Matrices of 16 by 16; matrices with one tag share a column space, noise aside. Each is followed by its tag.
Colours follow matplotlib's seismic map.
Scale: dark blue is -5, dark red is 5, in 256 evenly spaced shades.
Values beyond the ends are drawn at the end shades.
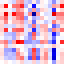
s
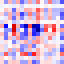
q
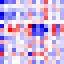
q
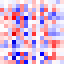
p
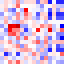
q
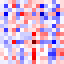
s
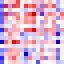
s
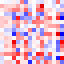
p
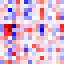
q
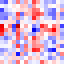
q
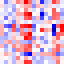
q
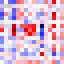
q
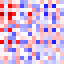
s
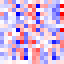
s
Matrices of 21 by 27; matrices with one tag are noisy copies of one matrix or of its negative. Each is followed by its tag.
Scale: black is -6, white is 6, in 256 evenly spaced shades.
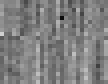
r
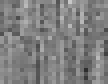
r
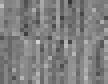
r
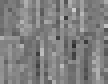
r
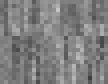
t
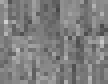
t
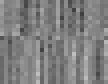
r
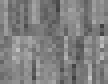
t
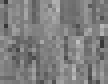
t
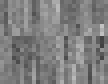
t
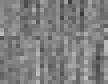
r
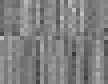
r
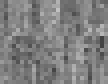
t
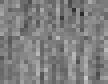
r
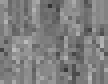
t
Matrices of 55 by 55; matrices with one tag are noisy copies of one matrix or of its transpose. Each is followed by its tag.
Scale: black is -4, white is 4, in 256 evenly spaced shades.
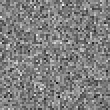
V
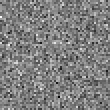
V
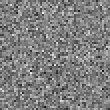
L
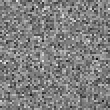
V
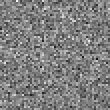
V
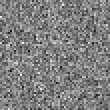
V
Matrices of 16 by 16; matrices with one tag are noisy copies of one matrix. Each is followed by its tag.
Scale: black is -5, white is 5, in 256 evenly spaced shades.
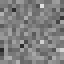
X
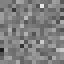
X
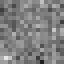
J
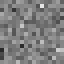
X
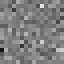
X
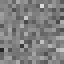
X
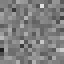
X
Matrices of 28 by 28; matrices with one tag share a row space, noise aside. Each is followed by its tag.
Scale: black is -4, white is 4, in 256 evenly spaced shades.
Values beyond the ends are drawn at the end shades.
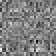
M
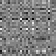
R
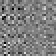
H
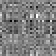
M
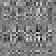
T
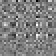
T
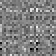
M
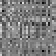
R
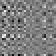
H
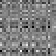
R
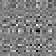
T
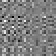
H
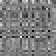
R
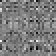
M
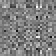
T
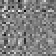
H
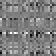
M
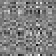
T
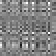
R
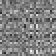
M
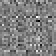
T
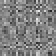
T
